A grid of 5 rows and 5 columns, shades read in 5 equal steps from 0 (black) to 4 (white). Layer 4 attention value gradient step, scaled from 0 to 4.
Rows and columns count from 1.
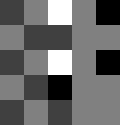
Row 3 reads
1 2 4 2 0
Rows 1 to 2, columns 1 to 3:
1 2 4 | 2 1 1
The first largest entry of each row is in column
3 1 3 1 2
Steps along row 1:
up up down down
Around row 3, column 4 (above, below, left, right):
2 2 4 0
